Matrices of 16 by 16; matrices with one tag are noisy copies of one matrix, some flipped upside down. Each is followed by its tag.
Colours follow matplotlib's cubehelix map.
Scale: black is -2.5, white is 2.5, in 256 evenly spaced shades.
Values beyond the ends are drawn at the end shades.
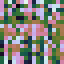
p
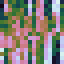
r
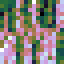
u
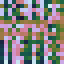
p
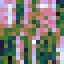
u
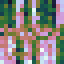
u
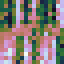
u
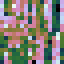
r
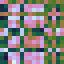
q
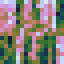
u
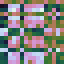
q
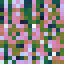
p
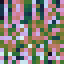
p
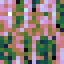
u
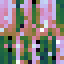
u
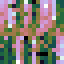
u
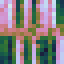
u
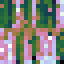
u
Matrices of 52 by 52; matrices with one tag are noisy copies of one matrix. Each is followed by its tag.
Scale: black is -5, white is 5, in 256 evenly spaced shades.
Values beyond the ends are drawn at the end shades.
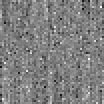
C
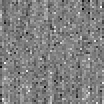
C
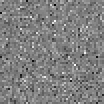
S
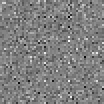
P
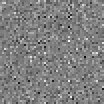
P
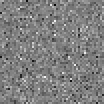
S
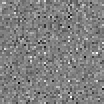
P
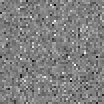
S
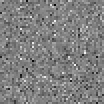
S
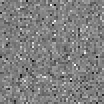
S
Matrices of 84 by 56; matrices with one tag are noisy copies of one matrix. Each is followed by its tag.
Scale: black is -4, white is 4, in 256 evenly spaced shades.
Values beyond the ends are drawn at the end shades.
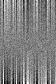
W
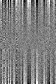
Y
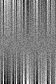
W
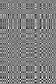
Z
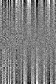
Y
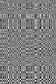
Z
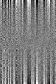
Y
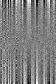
Y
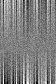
W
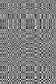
Z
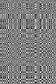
Z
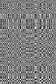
Z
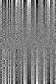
Y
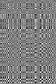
Z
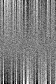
W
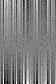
W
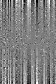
Y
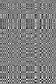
Z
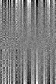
Y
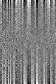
Y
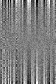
Y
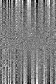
Y
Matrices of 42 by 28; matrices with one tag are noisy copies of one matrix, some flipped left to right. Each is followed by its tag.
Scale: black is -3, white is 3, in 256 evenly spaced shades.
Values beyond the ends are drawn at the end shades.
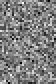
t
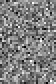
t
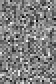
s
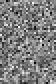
t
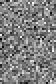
t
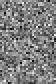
t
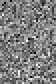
s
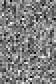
s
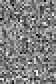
s
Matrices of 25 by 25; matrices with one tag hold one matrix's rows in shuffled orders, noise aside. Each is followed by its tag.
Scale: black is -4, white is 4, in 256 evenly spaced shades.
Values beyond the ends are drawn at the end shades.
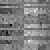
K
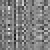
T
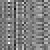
T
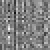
T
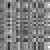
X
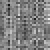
X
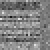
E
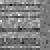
E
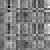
X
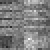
K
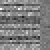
E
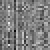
T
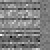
E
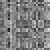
X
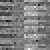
K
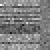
E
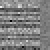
E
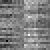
K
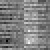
K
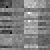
K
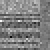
E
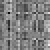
X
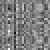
T
